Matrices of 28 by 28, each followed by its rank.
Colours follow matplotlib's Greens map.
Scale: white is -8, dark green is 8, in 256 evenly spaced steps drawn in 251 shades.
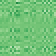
two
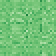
five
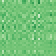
three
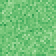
full rank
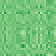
three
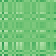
one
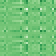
two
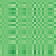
one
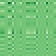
one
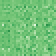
five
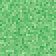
full rank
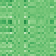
two
